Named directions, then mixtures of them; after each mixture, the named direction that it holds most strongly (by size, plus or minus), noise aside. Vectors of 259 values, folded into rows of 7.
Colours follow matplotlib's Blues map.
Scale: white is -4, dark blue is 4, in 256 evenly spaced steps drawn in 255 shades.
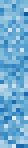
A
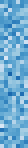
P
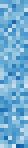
A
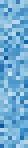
P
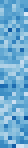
A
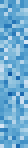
P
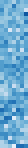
A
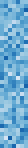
P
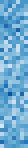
P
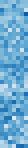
A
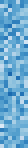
P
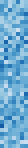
P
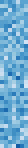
P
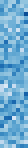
A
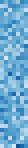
P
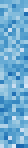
A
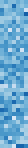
A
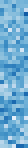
A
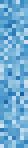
P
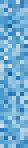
P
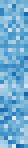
A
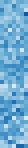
A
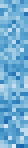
A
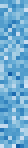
P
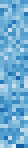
A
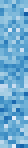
A
